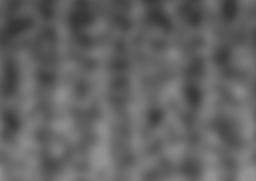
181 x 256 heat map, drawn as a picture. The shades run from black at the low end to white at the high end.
Grain: smooth. Average level on the scale: 40%. Mirror symmetry: none. Histogram: bell-shaped. Stripes: upright, repeating 7 times. Slope: up to the bottom.
